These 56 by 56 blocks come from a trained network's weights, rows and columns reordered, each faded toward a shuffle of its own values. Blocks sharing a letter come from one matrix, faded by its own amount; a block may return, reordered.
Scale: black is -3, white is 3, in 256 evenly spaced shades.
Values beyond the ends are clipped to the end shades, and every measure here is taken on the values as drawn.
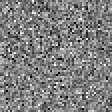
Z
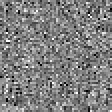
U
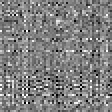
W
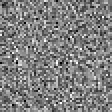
Z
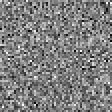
Z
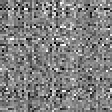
W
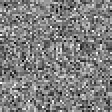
Z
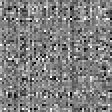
W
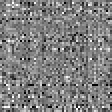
W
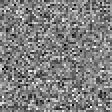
Z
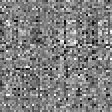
W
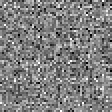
U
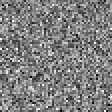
Z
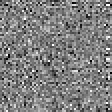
U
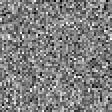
Z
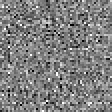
U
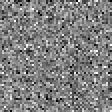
U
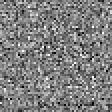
Z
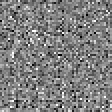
U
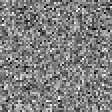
Z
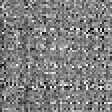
W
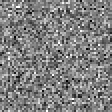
Z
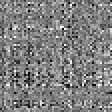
W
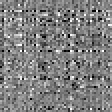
W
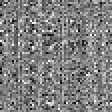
W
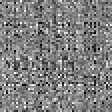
W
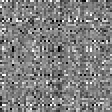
W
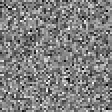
Z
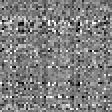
W
